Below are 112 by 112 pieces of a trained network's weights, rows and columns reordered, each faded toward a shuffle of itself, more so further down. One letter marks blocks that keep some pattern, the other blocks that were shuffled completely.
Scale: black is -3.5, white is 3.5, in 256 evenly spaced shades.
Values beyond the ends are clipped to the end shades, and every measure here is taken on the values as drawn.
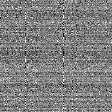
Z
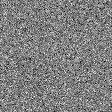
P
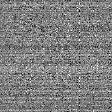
Z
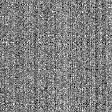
Z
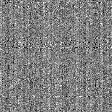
Z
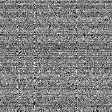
Z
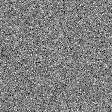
P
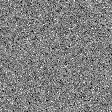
P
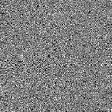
Z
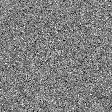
P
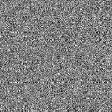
Z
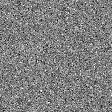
P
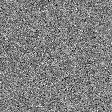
P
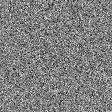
P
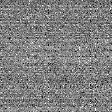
Z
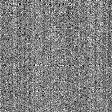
Z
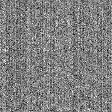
Z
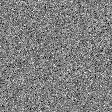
P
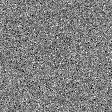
P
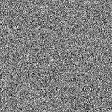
Z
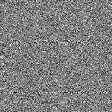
Z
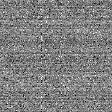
Z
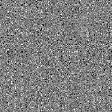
Z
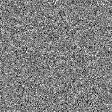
Z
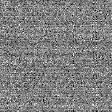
Z
